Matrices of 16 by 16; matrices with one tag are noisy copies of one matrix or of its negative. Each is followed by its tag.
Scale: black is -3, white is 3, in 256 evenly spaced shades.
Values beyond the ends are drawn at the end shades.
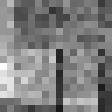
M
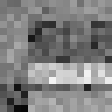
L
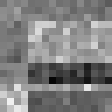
L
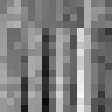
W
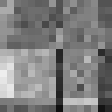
M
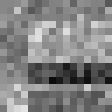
L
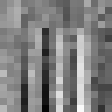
W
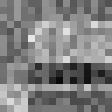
L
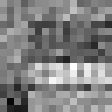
L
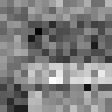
L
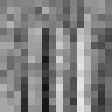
W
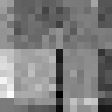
M
